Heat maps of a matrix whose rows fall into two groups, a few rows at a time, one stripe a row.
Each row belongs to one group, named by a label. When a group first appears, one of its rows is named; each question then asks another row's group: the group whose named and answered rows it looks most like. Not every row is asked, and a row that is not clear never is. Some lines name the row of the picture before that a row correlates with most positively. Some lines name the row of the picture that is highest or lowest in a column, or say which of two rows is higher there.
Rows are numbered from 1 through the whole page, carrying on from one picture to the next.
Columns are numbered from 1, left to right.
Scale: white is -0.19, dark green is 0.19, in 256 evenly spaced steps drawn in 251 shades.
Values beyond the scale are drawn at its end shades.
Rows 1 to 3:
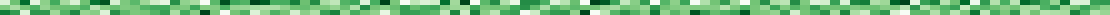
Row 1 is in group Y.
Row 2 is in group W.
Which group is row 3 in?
W
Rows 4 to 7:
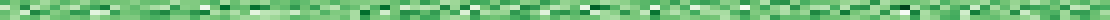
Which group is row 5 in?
Y
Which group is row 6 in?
W
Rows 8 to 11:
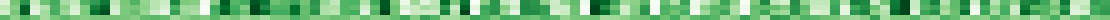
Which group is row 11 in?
W
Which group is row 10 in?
Y
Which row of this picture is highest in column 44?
11
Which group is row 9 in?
Y
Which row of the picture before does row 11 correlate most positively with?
4
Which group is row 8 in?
Y
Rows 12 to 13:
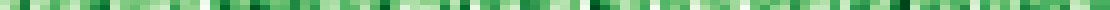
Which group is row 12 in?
Y
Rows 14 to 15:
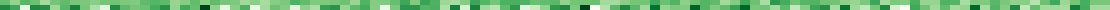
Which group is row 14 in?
W
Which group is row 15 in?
W
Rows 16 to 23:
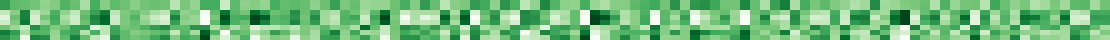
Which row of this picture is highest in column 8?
23
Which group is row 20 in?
Y
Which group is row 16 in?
W
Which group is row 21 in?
W
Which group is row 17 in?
W
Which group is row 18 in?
Y
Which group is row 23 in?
W
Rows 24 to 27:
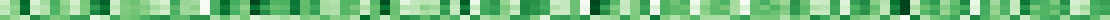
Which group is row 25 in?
Y
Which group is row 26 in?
Y
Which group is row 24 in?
Y
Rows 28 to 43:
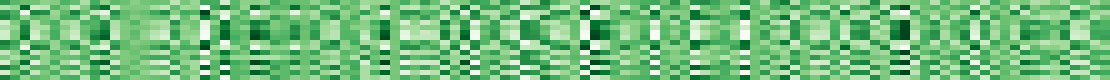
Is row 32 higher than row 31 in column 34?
No
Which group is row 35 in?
Y
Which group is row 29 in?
Y
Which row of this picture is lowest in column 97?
39
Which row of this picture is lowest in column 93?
39
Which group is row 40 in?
Y
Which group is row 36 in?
W
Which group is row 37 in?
W
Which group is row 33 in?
Y
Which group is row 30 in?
W
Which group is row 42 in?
Y
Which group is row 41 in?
W
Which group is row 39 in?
W
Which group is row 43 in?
W
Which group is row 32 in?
Y
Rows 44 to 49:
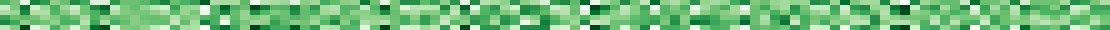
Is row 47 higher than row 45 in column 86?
No
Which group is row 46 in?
Y
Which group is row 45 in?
Y
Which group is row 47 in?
W
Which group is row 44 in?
W
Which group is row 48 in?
W
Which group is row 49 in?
Y
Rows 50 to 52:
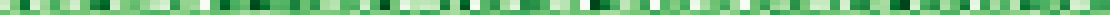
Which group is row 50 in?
Y
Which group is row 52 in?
W
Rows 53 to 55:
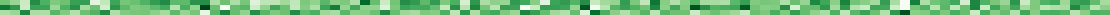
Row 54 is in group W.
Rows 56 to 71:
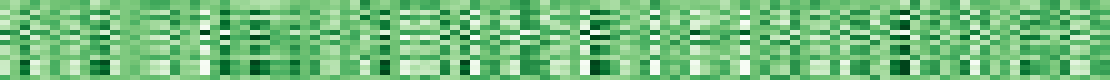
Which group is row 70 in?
Y
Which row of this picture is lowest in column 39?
62
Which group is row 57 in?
W
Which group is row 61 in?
Y
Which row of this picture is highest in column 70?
62
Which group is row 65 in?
Y
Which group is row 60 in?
Y
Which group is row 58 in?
Y
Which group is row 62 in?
W
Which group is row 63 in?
Y
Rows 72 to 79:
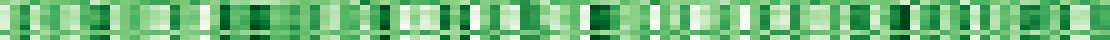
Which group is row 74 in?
Y
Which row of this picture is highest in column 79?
78
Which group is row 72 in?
W
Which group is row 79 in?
Y
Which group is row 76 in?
Y
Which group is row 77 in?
Y
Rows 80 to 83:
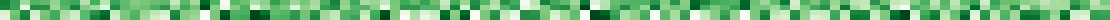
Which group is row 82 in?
Y
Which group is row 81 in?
W
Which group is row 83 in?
Y
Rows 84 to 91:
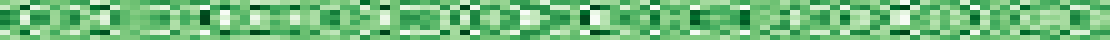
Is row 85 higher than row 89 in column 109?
No
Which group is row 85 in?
Y
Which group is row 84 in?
W
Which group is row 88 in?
W
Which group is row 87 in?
W
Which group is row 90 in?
Y
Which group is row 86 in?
W
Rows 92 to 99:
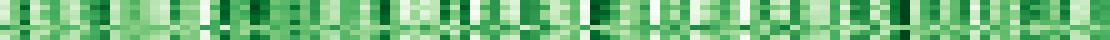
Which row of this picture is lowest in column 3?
97
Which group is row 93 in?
Y
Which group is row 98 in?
Y
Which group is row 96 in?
Y
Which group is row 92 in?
Y
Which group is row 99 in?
Y
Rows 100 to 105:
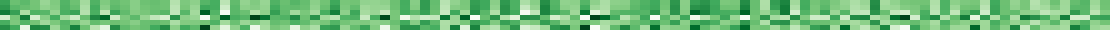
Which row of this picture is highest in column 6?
103
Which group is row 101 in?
W
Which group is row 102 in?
W
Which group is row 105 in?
W
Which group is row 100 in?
W
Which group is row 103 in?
Y
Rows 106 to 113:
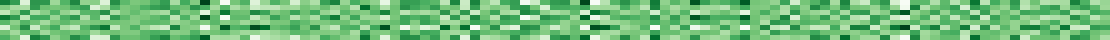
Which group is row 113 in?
W
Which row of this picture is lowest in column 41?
111
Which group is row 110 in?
W
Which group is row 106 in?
W
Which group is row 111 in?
Y
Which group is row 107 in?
W
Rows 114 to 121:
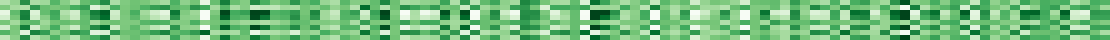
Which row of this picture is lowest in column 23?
120
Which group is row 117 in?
Y
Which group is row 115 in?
W
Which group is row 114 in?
Y
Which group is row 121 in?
Y
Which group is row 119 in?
Y
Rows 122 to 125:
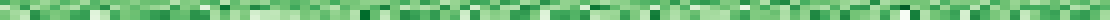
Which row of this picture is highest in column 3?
123
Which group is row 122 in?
W
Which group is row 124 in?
W
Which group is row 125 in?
W
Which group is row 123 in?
Y
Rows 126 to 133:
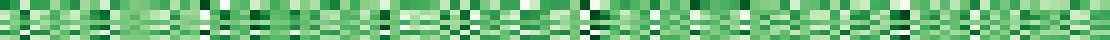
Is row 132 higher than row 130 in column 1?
Yes
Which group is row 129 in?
Y
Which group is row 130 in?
W
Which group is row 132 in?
W
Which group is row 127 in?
W
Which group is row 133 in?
Y
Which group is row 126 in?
W
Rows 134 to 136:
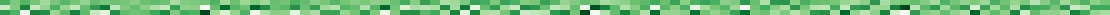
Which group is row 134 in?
W
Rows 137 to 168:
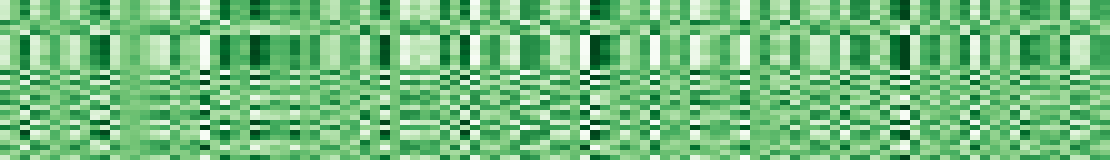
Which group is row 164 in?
Y
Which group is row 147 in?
Y
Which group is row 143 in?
W
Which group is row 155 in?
W
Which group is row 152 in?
Y
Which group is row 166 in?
W
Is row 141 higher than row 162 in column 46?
No
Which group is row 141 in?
W
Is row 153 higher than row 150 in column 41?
Yes
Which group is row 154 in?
Y
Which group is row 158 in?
Y
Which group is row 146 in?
Y
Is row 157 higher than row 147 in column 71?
Yes
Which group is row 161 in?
Y
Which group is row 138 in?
Y
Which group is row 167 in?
W
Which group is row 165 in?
W
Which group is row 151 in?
W
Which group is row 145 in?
Y
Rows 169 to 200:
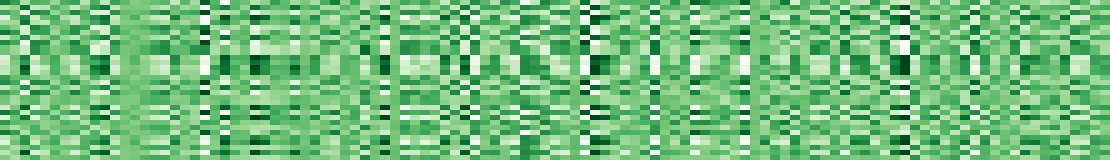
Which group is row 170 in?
Y
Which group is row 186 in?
Y
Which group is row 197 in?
Y
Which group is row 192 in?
Y
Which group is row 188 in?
W
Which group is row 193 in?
W
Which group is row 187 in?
W
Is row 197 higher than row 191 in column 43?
No
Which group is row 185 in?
W
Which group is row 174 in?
W
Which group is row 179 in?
W
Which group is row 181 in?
Y
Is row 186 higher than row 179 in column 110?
Yes
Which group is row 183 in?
Y
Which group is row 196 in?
Y
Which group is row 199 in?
Y
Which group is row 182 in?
Y
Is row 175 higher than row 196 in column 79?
Yes
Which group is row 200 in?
W
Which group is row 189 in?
W
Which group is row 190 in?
Y
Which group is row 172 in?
Y
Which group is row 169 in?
W
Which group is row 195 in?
W
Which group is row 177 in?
W
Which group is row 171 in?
W
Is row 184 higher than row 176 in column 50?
No
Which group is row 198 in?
W
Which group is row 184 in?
W
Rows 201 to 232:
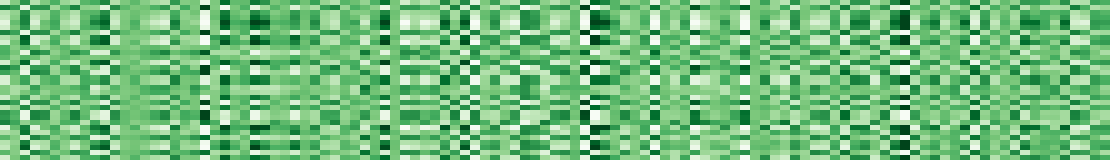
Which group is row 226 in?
Y
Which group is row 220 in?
Y
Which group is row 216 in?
Y
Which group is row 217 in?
Y
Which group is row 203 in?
Y
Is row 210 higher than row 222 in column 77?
No
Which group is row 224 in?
W
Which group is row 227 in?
Y
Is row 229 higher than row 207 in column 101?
Yes
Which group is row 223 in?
W
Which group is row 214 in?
W
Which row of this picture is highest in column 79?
225
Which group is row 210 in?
W
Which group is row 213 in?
Y
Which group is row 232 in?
Y
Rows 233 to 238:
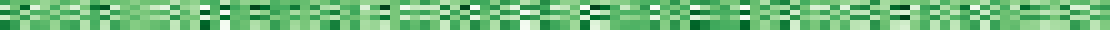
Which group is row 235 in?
W
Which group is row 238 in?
W
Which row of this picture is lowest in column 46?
234
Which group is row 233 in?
W
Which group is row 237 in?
W
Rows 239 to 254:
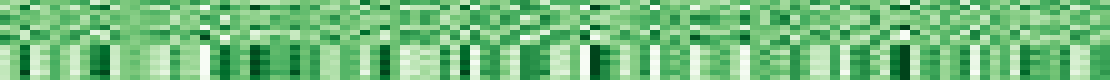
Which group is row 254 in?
Y
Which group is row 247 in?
W
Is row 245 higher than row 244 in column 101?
No
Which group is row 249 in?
Y
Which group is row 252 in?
Y
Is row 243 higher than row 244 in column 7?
Yes
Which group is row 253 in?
Y
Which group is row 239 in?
W
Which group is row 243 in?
W
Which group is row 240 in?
Y
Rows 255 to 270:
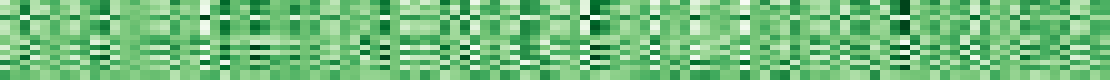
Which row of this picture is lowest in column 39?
258
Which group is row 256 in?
Y
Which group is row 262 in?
W
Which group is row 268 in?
Y
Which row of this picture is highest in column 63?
258
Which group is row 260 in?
Y
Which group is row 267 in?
W
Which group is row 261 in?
Y
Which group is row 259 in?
Y
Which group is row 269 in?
W
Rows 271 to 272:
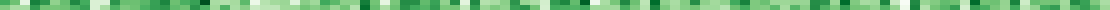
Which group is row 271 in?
W
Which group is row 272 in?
W
